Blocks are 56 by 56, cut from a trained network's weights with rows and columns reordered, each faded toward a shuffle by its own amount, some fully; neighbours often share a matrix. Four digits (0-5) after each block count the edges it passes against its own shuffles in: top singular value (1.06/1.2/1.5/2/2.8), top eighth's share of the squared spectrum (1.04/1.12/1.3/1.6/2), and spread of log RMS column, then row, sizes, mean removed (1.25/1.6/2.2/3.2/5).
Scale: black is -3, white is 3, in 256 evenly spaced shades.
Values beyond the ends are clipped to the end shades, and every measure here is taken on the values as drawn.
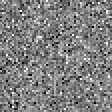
0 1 0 0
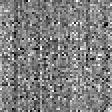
3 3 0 3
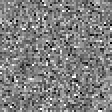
0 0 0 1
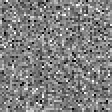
0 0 0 0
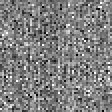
2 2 0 1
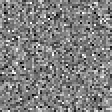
0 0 0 0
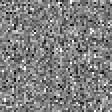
0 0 0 0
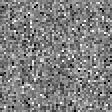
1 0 0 0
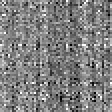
3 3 1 3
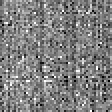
3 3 0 3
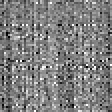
4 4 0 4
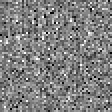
1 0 0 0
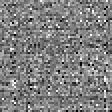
2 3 2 0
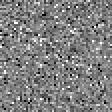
0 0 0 0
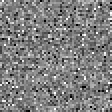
0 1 1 0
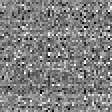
2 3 2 1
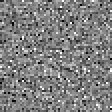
1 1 1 0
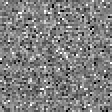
1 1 0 0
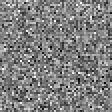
1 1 0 0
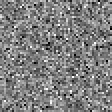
0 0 0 0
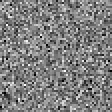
2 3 0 0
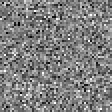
2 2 0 0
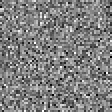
2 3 0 1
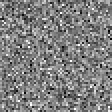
0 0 0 0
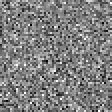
0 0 0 0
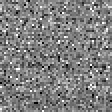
1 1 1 0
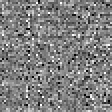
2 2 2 1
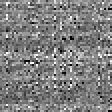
3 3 3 2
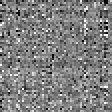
2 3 3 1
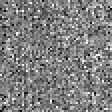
2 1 0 1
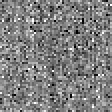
2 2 0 2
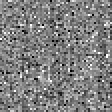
1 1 0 1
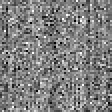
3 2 0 2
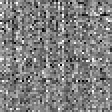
3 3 0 2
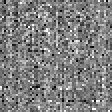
2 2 0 2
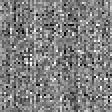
3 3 1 2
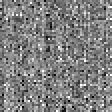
2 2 0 2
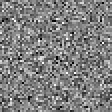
2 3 2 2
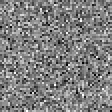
1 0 0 0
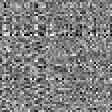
4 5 2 3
